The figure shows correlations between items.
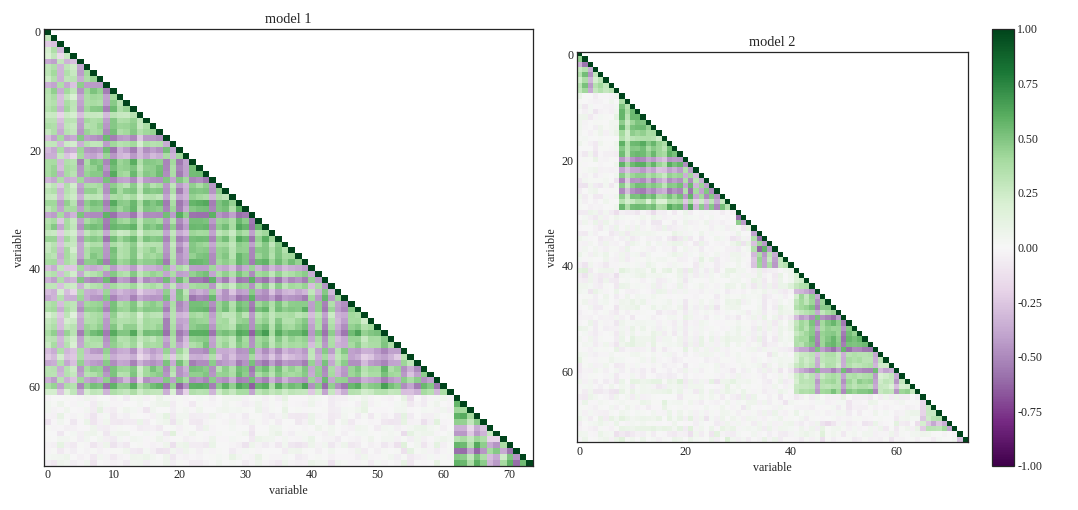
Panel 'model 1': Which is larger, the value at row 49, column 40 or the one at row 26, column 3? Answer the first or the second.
the second
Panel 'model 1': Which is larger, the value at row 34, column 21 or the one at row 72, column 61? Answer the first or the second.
the second
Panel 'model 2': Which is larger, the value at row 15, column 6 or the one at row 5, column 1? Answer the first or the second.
the second
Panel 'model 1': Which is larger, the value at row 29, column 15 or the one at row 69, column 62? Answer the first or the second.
the first
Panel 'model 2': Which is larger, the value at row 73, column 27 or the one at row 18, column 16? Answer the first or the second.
the second
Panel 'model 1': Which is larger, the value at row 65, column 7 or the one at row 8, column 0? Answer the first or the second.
the second
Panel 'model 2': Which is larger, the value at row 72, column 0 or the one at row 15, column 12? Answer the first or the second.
the second
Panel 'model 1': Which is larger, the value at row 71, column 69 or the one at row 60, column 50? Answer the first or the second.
the second
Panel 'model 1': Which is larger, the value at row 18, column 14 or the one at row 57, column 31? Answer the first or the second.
the first
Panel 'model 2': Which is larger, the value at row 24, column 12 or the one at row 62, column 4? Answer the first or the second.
the second
